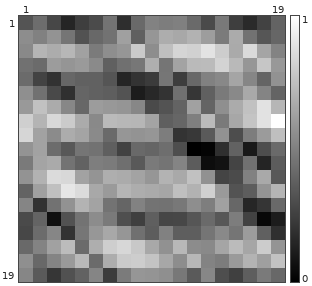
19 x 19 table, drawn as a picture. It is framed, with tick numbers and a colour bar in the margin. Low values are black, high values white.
The values follow a bell shape. No single row or column stands out from its neighbours. There is no overall slope. Horizontal stripes repeat 4 times down the table.
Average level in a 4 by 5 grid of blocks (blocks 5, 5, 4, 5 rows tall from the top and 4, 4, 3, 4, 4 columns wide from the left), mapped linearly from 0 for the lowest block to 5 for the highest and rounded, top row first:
21353 / 53105 / 55430 / 14422
